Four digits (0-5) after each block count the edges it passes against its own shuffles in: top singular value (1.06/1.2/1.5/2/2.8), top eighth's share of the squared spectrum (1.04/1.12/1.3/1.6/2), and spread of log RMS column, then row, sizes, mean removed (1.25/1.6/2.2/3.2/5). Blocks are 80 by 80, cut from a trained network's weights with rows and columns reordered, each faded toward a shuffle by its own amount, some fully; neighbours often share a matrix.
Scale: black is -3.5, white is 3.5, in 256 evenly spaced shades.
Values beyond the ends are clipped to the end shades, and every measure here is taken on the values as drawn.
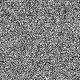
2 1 0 0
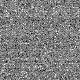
2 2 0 0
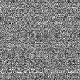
4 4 1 2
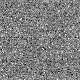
1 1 0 0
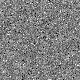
0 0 0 0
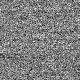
2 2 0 0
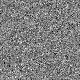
2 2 0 0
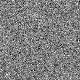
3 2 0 0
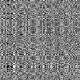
5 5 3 3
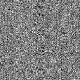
3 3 1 1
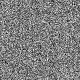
1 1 0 0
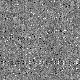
3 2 0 2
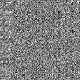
4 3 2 2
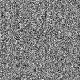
3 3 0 0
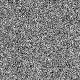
1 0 0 0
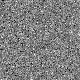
0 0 0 0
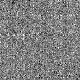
3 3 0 2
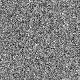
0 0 0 0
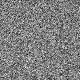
1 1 0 0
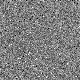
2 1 0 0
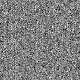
2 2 0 1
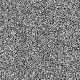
2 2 0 0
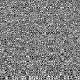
4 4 1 3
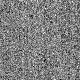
2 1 0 0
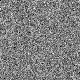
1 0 0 0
